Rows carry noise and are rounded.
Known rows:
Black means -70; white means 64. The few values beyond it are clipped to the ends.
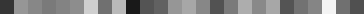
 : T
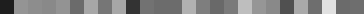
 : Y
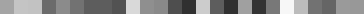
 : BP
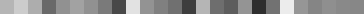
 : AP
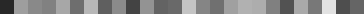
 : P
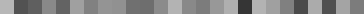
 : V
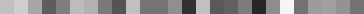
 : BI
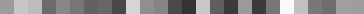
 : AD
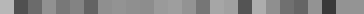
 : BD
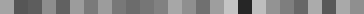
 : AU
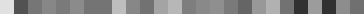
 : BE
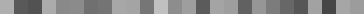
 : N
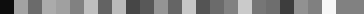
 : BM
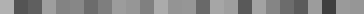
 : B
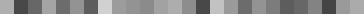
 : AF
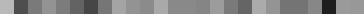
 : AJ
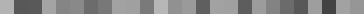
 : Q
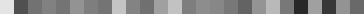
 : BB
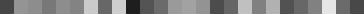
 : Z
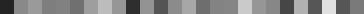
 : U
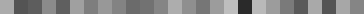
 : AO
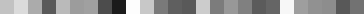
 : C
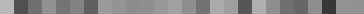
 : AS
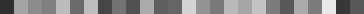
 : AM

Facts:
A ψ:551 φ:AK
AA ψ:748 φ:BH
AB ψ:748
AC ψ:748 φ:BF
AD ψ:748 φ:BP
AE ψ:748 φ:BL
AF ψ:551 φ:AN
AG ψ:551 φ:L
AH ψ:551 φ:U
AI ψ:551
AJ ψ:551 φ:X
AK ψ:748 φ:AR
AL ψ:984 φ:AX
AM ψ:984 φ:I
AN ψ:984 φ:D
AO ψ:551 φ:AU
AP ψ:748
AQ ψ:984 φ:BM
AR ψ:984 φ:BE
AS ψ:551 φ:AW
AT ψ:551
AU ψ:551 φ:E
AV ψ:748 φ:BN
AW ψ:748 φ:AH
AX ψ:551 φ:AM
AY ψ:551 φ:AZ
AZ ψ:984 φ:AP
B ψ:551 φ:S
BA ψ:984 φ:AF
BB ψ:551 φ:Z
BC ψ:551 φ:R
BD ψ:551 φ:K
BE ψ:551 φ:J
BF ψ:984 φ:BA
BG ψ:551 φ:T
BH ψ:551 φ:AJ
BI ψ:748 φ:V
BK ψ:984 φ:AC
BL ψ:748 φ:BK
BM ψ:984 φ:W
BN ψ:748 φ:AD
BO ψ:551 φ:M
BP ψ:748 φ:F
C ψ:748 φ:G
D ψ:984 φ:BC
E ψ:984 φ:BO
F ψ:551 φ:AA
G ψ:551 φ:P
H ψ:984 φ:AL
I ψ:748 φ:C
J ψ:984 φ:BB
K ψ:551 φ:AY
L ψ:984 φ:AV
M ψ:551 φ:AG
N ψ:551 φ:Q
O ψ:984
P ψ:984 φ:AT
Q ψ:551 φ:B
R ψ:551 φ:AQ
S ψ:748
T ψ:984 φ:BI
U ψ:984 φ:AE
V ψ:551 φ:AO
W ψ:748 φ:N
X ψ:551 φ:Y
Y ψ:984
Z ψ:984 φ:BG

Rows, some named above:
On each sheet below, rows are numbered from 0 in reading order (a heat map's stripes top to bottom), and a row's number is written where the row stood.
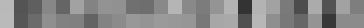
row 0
V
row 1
AT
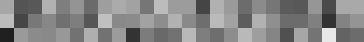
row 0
BC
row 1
AH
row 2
H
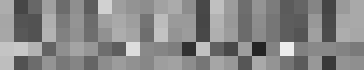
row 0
AF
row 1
BC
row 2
R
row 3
AK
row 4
A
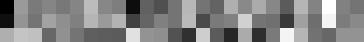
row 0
E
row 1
D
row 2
AA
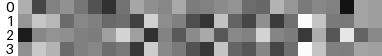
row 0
F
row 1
BN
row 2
BF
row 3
AV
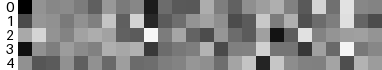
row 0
L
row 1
J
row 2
W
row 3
AN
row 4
BO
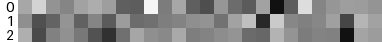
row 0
W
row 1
M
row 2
F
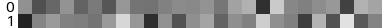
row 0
AG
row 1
BK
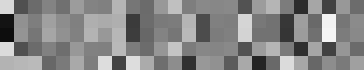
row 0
BG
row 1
AN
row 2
D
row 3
BG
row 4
AC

